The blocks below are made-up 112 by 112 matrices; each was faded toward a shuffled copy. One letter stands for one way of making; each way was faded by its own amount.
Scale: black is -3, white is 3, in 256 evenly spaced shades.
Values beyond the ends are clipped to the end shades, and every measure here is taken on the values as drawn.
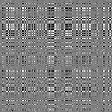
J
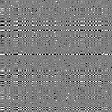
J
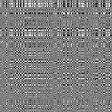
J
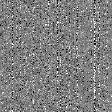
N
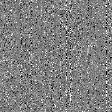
N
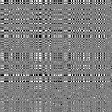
J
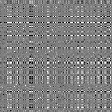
J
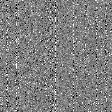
N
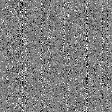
N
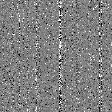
N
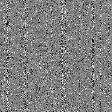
N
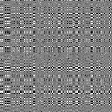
J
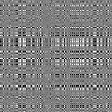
J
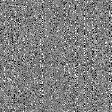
N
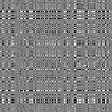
J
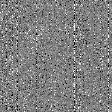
N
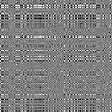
J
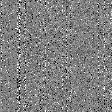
N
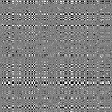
J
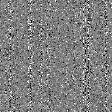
N
